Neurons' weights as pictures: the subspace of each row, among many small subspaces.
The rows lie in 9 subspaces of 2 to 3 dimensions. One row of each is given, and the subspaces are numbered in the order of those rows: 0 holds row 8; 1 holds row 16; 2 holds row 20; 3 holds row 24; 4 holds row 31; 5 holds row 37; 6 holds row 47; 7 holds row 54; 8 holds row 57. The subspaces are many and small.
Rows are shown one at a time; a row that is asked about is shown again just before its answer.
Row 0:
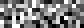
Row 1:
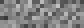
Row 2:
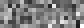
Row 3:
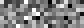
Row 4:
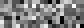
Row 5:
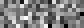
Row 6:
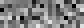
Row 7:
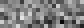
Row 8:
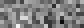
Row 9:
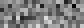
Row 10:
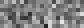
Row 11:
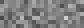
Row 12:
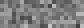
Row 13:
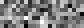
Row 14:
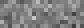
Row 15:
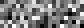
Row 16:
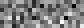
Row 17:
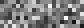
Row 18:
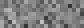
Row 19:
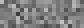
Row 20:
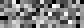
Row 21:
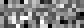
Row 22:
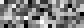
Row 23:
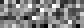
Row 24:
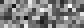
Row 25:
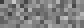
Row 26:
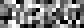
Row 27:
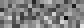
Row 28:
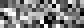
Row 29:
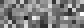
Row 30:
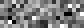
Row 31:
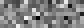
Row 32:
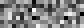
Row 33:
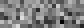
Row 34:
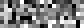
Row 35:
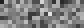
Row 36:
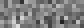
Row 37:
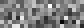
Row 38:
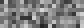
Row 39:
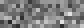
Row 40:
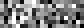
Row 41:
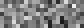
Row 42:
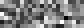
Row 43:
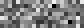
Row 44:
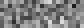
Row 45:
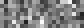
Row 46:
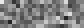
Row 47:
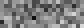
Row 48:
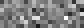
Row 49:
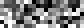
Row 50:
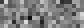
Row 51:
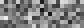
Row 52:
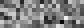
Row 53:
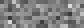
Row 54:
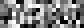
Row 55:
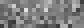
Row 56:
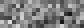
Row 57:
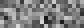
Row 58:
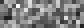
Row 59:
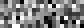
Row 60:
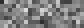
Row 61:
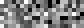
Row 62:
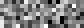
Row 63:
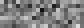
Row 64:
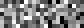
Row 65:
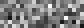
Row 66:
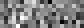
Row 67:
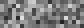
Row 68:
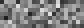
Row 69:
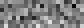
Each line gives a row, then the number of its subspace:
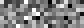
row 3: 4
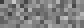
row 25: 6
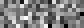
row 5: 5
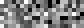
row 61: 6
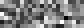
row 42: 8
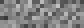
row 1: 2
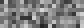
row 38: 7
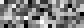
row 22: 3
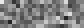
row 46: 8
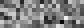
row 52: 8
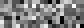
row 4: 6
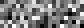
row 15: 5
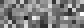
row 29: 5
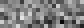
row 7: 0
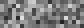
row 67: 3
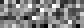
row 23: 7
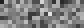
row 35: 2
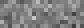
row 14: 6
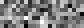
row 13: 3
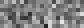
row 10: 0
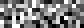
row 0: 1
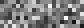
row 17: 5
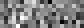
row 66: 3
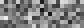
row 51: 2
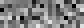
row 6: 4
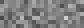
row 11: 4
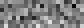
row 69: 4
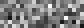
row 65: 5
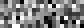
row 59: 5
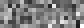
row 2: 7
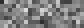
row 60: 2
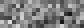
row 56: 0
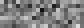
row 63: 7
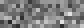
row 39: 0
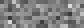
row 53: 8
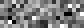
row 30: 0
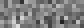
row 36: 5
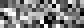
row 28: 8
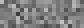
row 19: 6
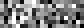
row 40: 3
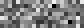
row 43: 2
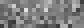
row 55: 6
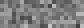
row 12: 7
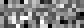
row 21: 3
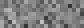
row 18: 8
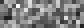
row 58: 7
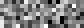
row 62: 6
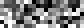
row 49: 6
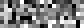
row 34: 7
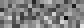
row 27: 1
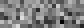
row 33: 0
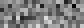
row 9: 4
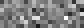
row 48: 4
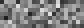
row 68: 2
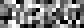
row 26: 7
